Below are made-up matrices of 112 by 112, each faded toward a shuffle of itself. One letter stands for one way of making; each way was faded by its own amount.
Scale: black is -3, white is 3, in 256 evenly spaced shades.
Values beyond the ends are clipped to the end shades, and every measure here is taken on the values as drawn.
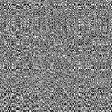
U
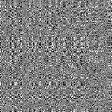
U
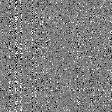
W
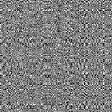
U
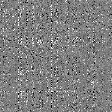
W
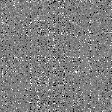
W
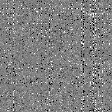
W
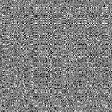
U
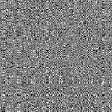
U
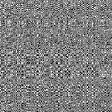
U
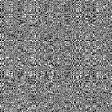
U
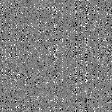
W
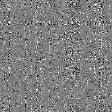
W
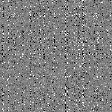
W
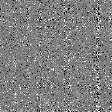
W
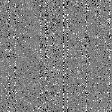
W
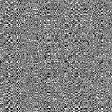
U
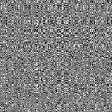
U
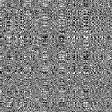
U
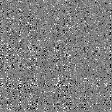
W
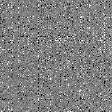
W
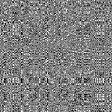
U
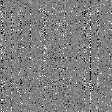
W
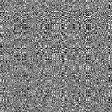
U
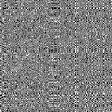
U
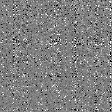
W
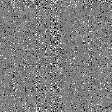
W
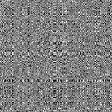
U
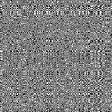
U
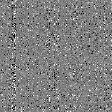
W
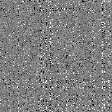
W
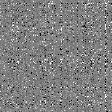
W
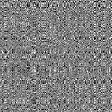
U
